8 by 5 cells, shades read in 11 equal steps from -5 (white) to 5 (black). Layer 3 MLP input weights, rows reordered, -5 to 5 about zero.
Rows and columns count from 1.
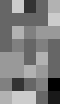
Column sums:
0 -6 2 -1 6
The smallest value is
-3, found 4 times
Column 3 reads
3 1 0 1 1 -2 1 -3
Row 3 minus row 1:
0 1 -3 -2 1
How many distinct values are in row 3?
4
